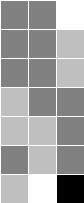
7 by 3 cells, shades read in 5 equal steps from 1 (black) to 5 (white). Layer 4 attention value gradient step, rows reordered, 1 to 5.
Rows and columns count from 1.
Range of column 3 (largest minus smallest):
4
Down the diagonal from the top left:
3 3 4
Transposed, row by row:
3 3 3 4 4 3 4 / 3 3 3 3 4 4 5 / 5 4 4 3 3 3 1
